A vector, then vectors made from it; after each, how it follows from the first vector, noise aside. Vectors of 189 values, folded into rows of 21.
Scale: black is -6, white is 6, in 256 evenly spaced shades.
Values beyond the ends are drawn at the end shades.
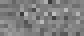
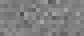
shrunk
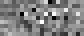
scaled up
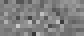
reversed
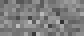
reversed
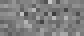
negated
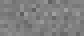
shrunk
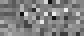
scaled up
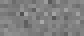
shrunk
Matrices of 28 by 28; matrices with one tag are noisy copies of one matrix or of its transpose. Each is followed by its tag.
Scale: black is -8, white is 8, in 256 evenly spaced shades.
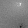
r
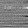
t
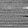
t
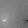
r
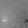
r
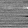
t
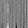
t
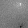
r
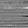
t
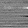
t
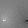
r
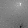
r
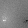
r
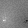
r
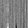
t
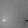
r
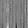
t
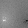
r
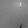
r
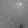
r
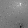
r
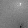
r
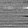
t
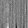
t
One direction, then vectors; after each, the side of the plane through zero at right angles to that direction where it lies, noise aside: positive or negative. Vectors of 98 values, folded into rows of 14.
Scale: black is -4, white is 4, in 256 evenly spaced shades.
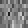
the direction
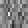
negative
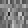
positive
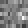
positive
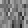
negative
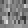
positive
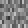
negative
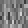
positive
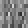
negative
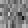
negative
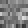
positive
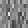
negative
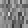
negative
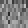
positive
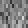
positive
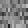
positive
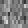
positive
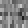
negative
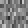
negative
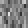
negative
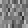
negative
